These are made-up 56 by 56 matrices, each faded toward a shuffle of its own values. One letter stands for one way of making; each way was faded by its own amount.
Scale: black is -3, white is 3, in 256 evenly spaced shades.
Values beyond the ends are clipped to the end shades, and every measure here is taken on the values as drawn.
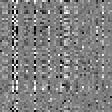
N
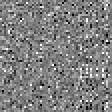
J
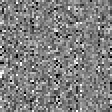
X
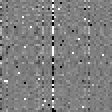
N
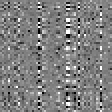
N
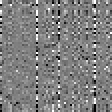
N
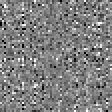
J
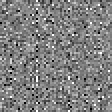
J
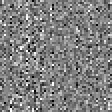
X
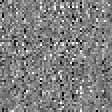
J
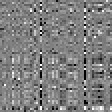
N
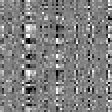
N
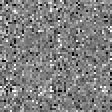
J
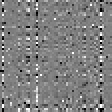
N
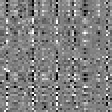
N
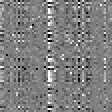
N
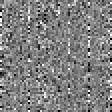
X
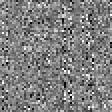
X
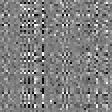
N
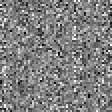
X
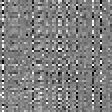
N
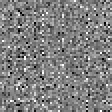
J
